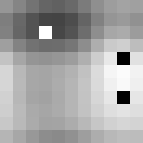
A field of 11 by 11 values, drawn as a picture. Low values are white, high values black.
Stripes: none. Lone odd cells: 3, 2 higher and 1 lower than their neighbours. Roughest part: middle right. Ninth with the lowest average: middle right. Odd rows or columns: none.
